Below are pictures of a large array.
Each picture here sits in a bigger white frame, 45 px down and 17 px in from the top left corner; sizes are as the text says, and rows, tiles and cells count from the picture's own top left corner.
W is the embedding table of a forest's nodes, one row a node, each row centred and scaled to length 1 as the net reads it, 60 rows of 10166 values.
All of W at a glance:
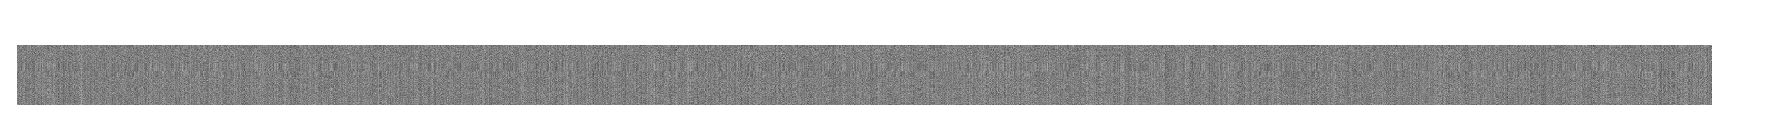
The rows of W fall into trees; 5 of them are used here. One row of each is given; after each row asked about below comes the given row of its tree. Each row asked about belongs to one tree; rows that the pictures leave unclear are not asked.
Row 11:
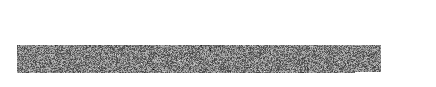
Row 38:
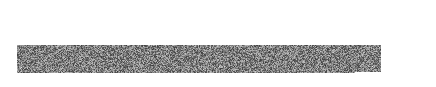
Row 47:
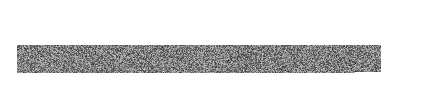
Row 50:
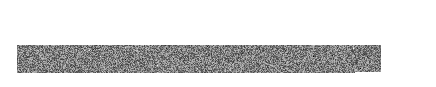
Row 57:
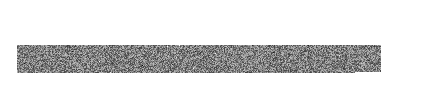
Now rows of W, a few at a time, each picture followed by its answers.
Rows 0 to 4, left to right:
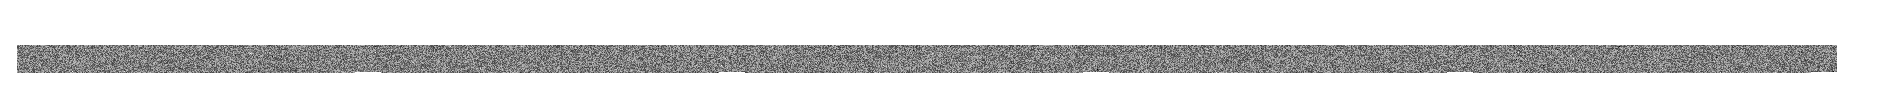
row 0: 57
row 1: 57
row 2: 50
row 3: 57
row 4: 47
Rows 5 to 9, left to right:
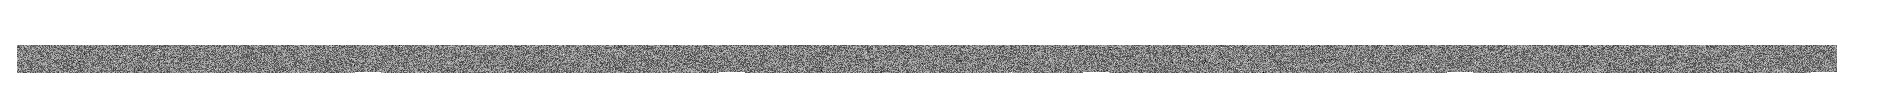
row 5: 47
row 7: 50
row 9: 38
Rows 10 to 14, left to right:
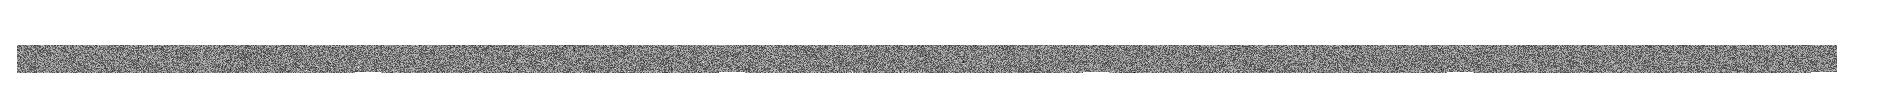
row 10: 47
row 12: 57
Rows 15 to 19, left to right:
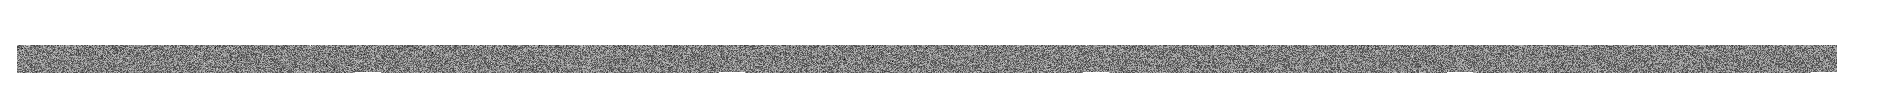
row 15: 47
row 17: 11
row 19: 38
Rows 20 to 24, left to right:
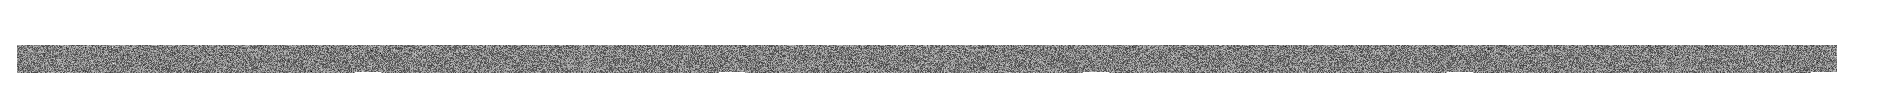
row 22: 38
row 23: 38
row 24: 38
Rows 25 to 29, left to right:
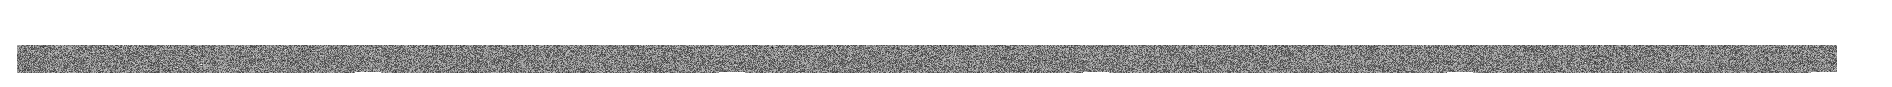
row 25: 38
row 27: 57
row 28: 57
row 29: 57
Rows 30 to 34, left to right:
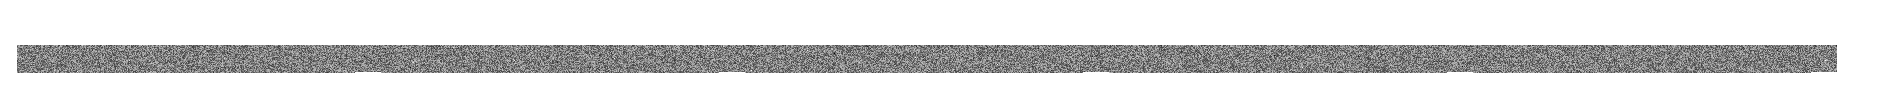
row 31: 57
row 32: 11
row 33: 57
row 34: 38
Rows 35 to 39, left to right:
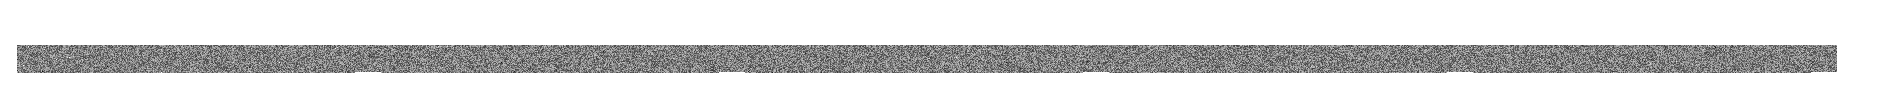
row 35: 11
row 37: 57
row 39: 11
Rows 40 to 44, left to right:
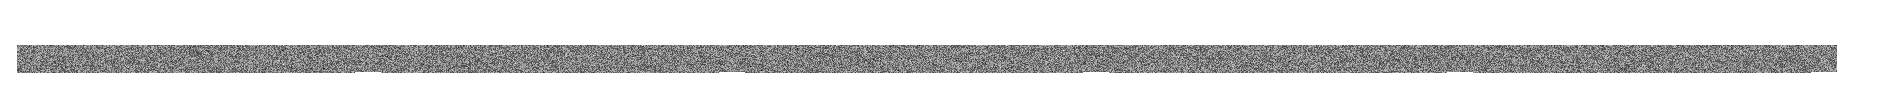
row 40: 57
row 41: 57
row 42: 50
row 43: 38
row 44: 38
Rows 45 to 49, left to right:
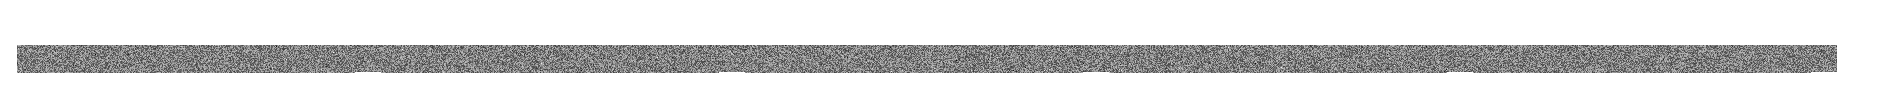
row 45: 38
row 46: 57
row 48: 11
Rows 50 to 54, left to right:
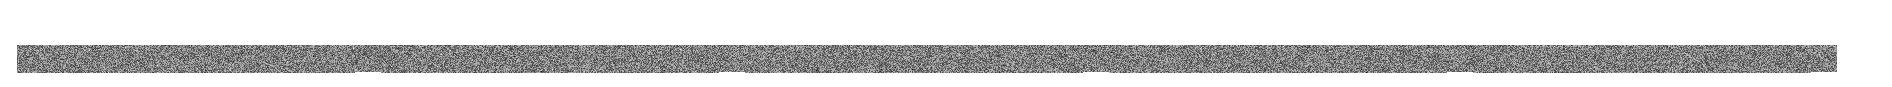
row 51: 38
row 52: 38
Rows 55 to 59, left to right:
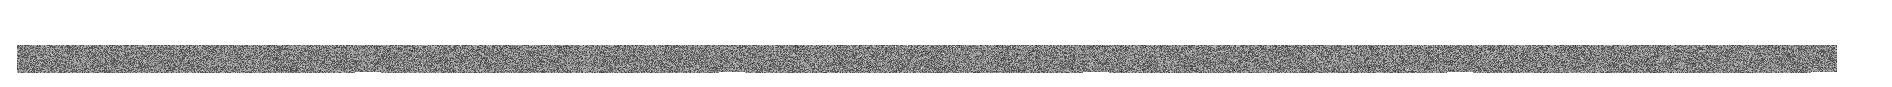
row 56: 38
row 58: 57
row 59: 38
